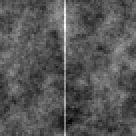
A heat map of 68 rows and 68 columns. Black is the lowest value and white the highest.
Histogram: skewed, a long tail of high values. Odd lines: column 33. Mirror symmetry: none. Ninth with the lowest average: bottom middle.
